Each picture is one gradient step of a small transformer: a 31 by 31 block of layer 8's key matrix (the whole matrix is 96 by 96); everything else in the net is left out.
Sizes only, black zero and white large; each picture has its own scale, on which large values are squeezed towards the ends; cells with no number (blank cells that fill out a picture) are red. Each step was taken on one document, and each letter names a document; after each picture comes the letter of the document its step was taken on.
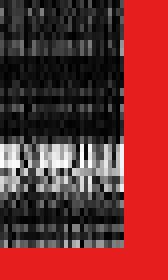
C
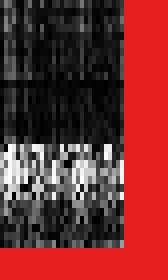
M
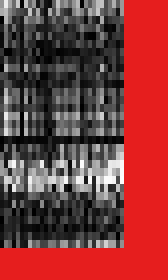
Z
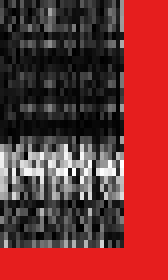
C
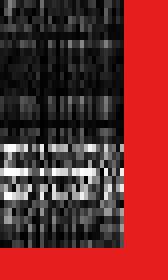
M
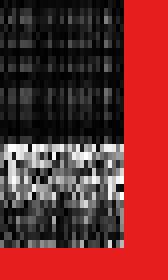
M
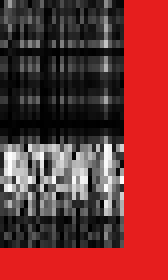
M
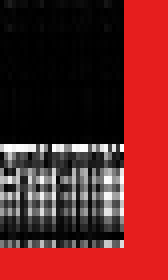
M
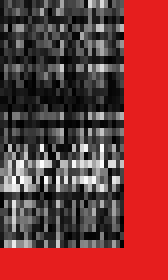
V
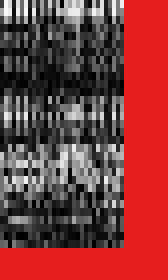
Z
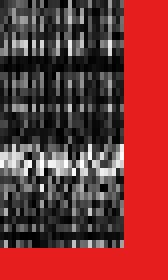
C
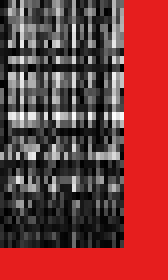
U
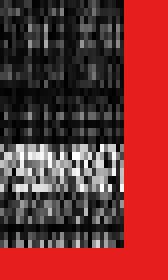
V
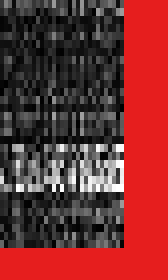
Z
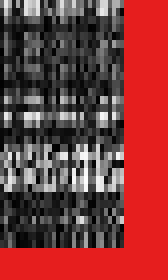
Z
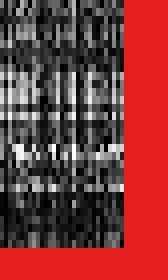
U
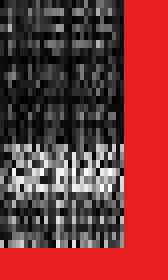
V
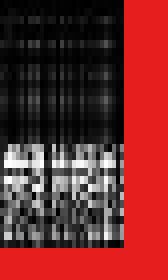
M
